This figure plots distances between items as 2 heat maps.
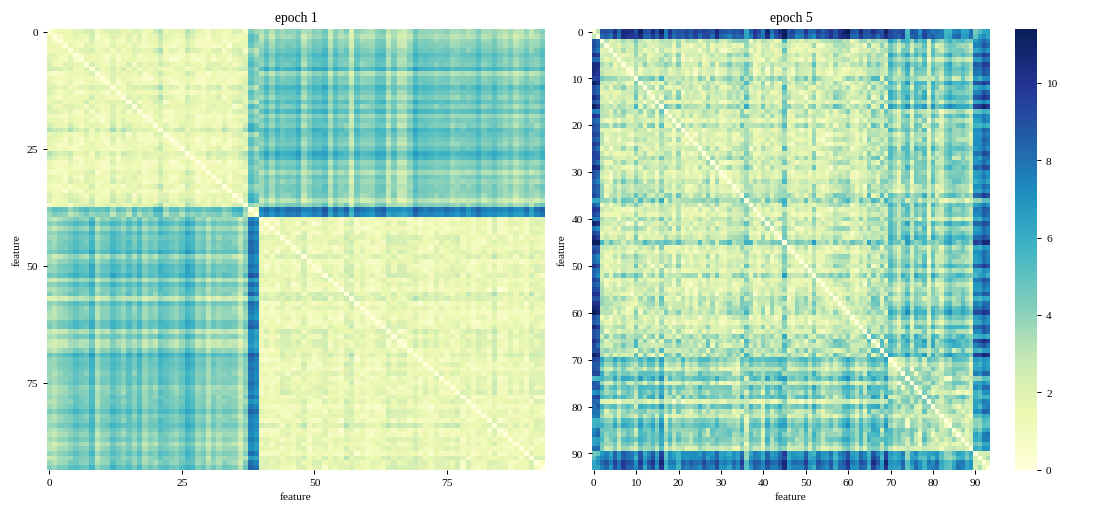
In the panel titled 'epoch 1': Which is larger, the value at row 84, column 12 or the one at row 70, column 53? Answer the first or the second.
the first
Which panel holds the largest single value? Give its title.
epoch 5
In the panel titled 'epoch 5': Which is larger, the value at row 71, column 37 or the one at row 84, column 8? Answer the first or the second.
the second
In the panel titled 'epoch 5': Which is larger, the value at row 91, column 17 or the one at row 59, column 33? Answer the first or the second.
the first
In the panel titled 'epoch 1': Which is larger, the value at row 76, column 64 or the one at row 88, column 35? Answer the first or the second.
the second
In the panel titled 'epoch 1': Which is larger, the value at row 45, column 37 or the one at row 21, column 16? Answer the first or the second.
the first
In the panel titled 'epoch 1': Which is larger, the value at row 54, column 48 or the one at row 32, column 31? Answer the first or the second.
the first
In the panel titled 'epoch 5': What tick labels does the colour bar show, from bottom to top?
0, 2, 4, 6, 8, 10
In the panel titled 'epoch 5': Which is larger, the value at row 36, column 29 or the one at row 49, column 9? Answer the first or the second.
the first
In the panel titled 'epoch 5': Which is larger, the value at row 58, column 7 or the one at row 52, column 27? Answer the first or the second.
the second
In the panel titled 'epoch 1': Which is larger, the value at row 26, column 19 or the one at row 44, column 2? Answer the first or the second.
the second
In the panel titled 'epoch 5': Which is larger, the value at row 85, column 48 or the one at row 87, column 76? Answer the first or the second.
the first
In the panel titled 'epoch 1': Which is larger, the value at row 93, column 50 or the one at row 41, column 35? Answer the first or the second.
the second
